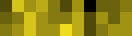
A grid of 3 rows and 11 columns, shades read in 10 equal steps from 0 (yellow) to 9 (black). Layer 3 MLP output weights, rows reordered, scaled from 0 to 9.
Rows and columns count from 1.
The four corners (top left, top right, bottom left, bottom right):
6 4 4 3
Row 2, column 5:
4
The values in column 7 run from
2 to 3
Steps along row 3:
down down up same down up up down down same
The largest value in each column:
6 4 3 3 4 6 3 9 5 5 4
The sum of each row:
48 40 32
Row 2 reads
5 4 1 3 4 4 2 6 3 5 3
